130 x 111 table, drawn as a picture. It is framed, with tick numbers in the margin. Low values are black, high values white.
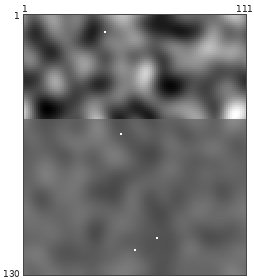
Lone odd cells: 4, each higher than its neighbours. Histogram: heavy tails on both sides. Slope: none. Mirror symmetry: none. Seam: horizontal, 40% of the way down, the bottom part calmer.
